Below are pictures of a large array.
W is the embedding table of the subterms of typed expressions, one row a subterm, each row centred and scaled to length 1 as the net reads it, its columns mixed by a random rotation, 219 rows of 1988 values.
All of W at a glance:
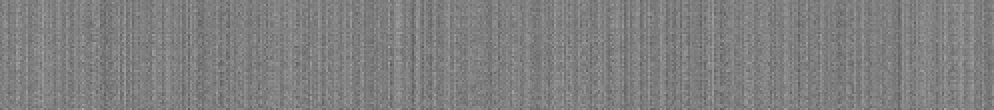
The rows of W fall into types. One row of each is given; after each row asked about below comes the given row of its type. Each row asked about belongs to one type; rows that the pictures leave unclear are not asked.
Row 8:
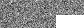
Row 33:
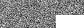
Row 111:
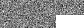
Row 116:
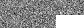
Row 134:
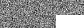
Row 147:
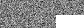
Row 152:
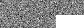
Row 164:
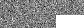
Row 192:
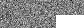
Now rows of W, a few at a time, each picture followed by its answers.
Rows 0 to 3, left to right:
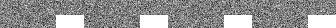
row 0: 111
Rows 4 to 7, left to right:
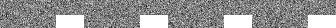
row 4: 192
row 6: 147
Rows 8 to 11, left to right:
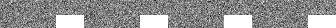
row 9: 192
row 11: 8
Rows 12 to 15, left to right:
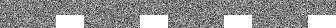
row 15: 111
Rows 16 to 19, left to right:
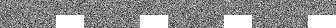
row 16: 116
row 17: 152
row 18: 116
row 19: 134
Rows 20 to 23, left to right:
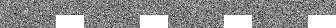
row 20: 116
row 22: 116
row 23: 192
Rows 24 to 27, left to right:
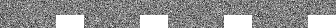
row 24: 164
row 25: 164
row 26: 111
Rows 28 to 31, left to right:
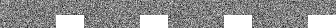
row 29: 164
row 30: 192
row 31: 192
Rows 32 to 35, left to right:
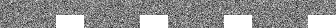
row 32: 8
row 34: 147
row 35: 152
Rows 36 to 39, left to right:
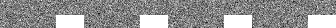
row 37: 116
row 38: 33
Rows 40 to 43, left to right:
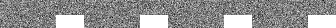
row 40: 152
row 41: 111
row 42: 33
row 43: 192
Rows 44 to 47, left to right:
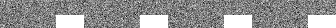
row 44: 33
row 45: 152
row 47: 8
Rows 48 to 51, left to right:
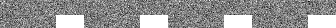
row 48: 192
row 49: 147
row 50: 152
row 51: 111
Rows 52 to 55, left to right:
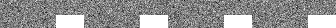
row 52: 8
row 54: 192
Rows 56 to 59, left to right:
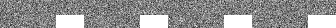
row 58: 164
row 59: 111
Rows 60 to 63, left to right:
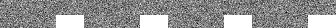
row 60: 152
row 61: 8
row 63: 134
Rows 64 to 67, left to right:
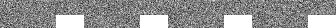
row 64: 33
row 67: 192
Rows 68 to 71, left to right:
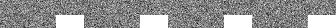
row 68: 147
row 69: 134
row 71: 116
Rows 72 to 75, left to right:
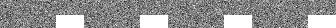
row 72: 192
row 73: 147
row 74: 111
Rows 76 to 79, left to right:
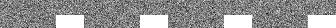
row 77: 111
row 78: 8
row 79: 116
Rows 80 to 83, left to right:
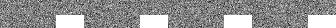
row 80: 134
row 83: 134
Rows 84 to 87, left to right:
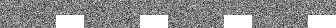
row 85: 8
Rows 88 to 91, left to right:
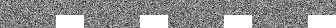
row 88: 116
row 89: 147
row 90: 116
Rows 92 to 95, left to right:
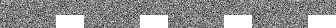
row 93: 152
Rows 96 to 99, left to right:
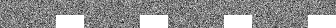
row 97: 33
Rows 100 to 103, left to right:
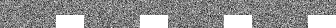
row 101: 116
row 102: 134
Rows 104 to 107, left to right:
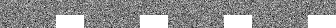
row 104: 116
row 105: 152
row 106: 147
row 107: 152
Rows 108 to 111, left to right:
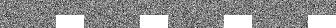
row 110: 116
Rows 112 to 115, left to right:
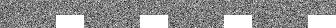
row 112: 8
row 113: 147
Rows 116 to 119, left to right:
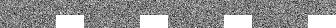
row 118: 116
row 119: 134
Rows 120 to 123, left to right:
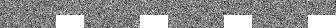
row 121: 116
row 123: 111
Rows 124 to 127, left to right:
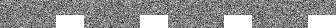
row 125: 33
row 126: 111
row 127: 192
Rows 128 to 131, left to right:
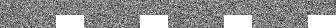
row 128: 164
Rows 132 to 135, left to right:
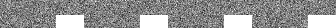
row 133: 152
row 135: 116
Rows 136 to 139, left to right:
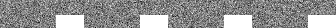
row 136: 33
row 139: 192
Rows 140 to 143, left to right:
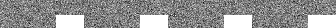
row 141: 134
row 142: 192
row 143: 134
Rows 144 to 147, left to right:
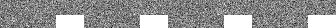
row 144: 164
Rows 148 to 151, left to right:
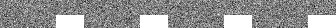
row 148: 116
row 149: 8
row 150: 8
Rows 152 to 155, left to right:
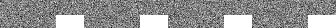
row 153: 111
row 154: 192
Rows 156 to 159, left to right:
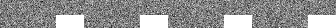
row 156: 147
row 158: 116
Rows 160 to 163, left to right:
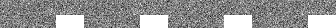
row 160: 111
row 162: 152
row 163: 8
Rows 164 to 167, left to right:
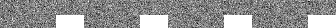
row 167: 111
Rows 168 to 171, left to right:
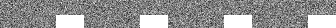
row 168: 134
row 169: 8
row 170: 147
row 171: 111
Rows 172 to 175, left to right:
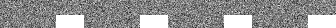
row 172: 134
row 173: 8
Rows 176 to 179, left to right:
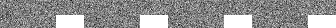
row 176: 192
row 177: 134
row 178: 33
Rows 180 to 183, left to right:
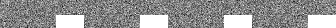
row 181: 134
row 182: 147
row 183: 134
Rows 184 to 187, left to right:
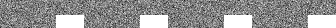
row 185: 116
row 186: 134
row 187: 33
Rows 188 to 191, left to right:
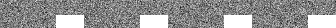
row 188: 8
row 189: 164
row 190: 33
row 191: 111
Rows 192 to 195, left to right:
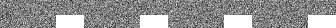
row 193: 152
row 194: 111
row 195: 111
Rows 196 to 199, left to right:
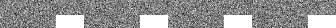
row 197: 33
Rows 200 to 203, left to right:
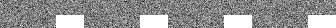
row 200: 8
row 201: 147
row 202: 147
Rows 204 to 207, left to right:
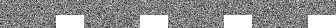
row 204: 147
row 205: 116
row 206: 33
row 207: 33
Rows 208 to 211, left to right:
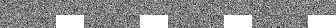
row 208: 8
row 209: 134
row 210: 134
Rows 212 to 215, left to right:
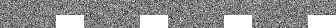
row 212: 134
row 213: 192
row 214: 164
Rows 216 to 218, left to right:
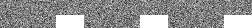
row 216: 192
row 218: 116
